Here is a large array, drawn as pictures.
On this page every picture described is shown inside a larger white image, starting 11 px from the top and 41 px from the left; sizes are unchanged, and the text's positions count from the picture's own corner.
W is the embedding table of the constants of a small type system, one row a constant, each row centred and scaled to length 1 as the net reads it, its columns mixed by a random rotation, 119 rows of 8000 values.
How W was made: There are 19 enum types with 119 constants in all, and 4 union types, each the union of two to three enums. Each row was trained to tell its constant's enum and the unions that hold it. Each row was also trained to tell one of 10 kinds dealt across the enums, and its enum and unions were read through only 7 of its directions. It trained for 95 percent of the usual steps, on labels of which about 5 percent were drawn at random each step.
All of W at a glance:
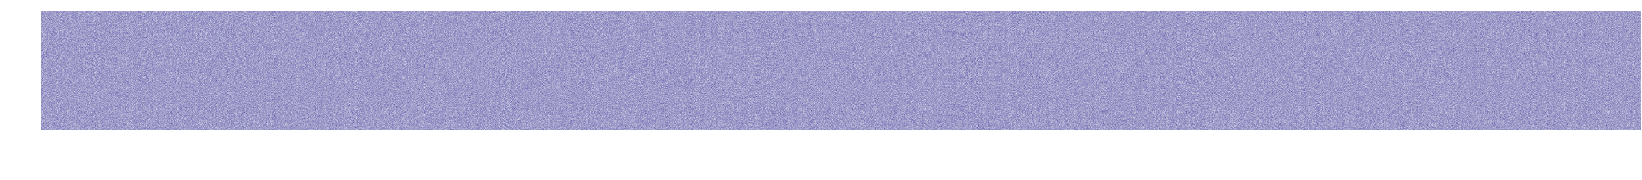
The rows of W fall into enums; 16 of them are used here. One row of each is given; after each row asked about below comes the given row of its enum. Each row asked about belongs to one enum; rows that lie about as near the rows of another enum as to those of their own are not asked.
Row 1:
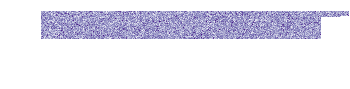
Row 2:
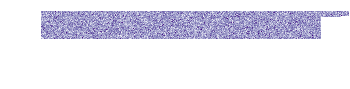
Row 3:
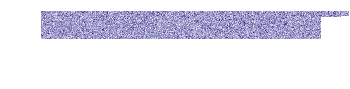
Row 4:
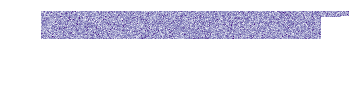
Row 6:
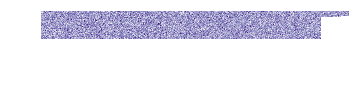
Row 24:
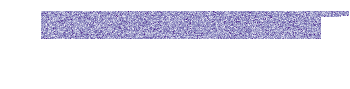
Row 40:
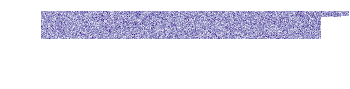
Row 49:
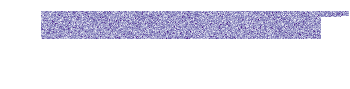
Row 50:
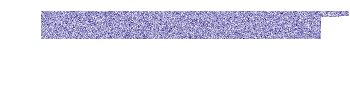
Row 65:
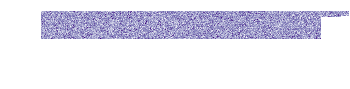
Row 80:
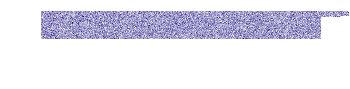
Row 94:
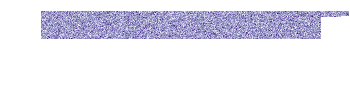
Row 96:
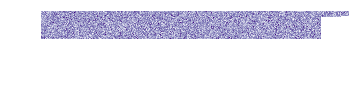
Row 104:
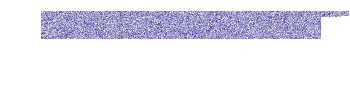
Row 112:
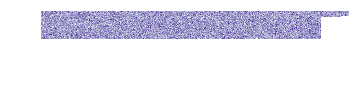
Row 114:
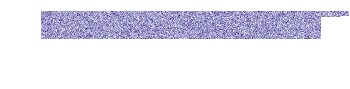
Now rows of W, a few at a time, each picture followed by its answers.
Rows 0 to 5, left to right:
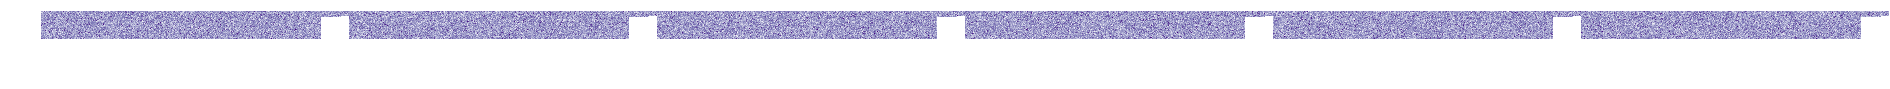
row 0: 6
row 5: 40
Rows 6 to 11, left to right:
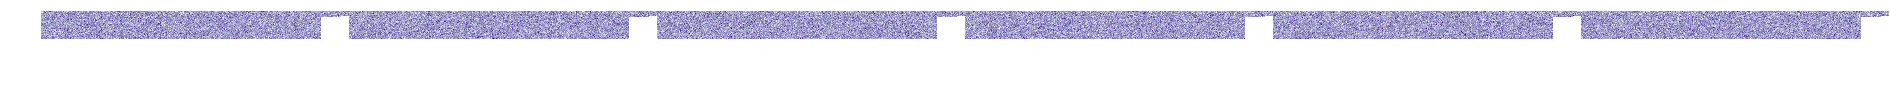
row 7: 104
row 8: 49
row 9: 6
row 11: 114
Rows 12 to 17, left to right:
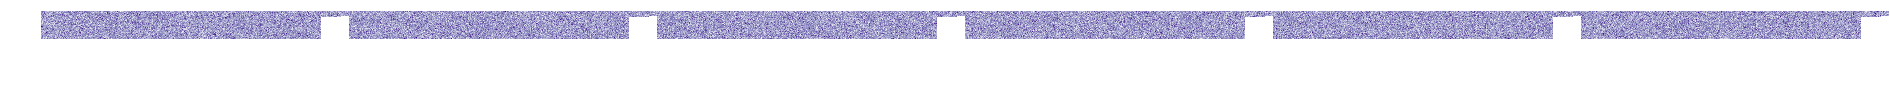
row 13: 80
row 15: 3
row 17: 114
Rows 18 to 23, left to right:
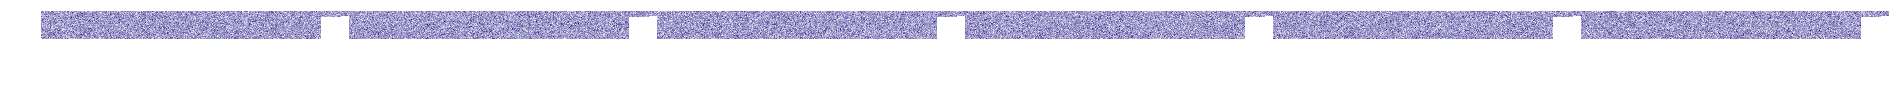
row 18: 112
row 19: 104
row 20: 104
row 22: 65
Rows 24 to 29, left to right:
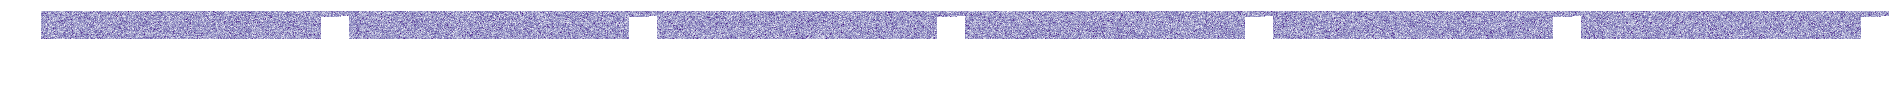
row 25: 94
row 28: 2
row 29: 40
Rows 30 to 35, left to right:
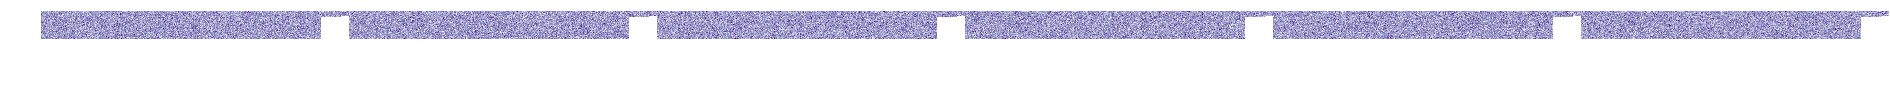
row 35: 50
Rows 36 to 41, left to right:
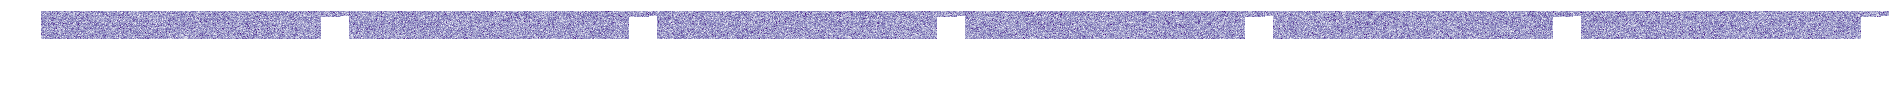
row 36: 114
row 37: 94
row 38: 114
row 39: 94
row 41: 80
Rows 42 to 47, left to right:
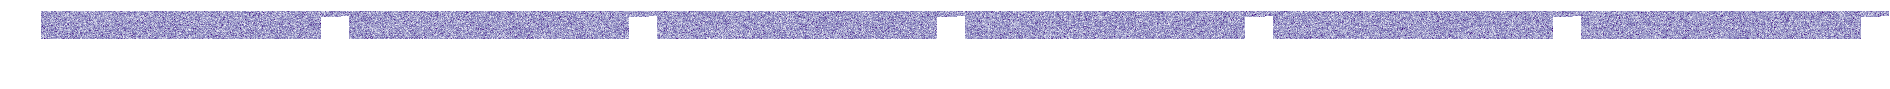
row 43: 80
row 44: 3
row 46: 114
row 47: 114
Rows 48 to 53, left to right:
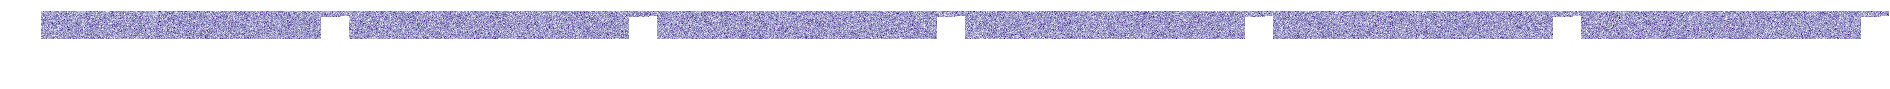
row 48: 1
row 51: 6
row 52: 1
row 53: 94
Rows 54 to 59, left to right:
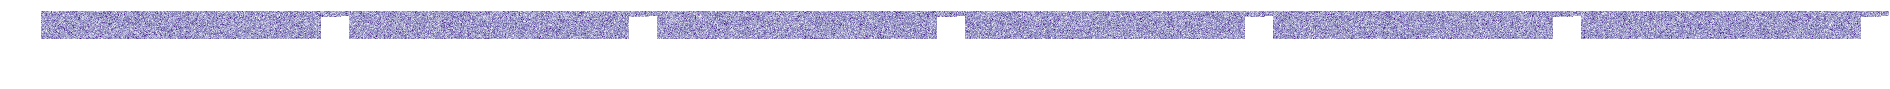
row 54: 49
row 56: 3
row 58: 40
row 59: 112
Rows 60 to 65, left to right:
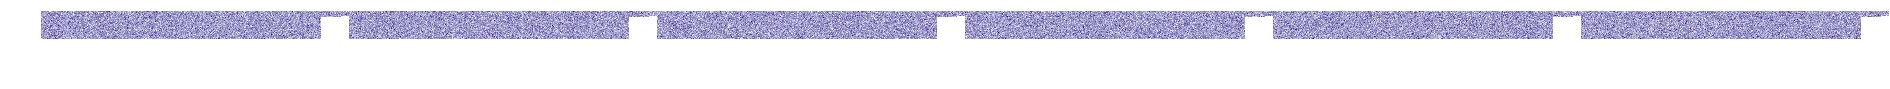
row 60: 40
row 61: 3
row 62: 49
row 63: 80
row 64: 49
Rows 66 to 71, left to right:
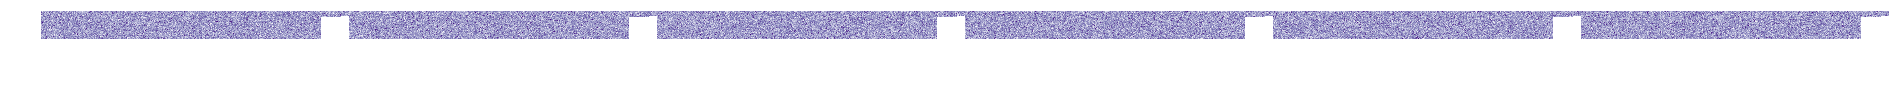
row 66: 1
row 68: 104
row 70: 49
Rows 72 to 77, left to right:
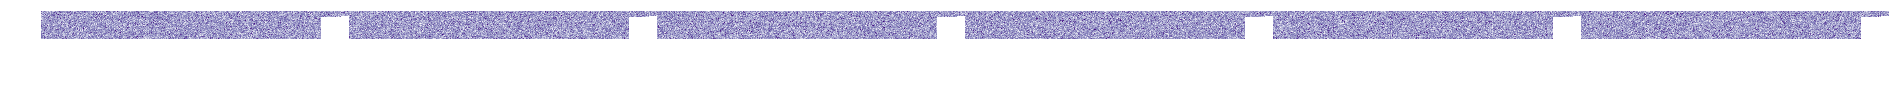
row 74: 2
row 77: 94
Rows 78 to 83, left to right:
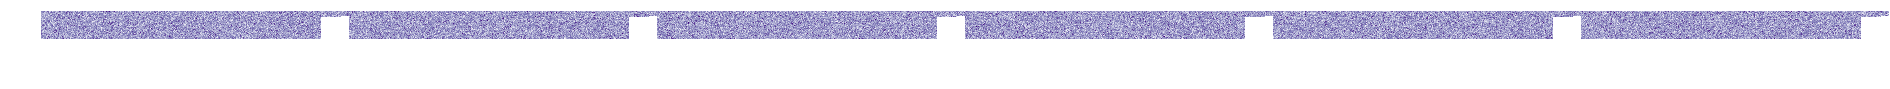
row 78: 40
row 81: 3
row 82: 94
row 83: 50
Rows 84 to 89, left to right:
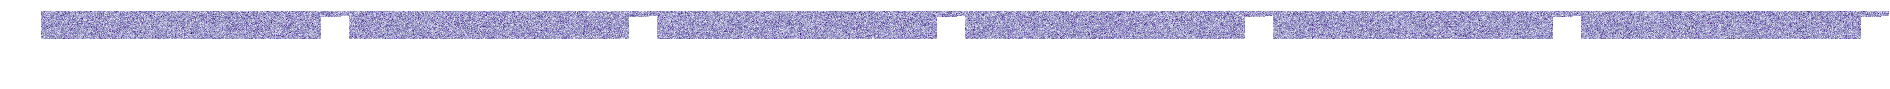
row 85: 96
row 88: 6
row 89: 4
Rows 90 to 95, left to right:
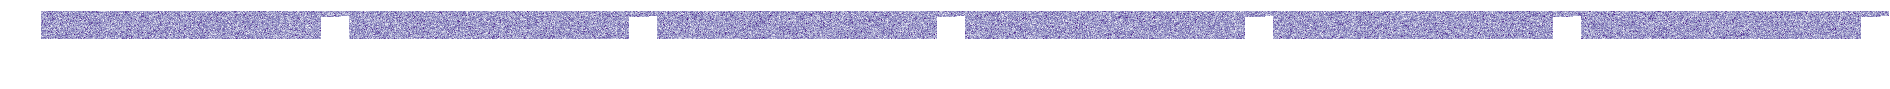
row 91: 49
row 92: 112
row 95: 65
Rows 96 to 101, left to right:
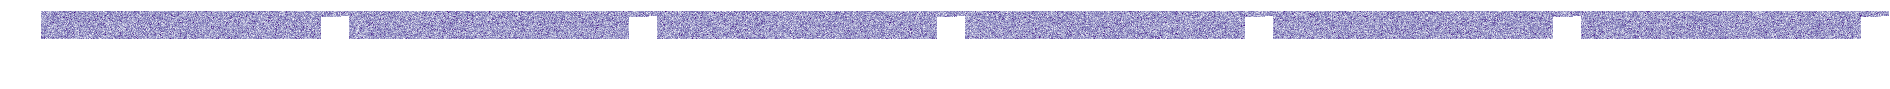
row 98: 6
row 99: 96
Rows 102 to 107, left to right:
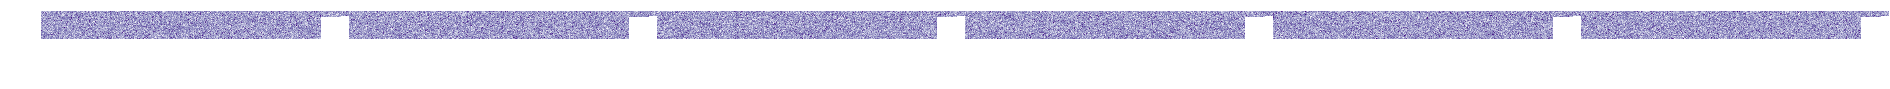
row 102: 112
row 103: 1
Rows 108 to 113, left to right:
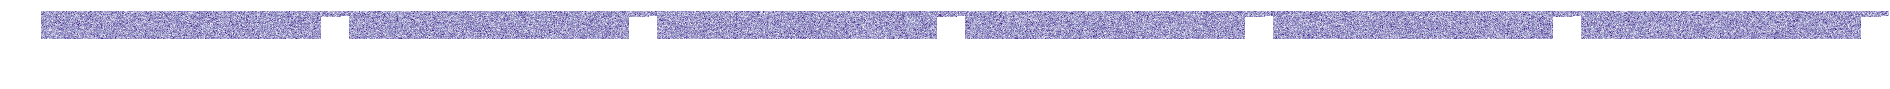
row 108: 1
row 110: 104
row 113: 50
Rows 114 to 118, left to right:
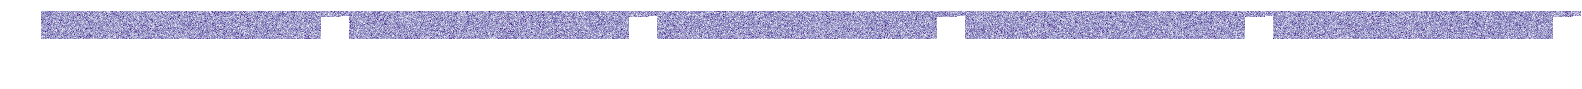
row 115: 1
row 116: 40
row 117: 104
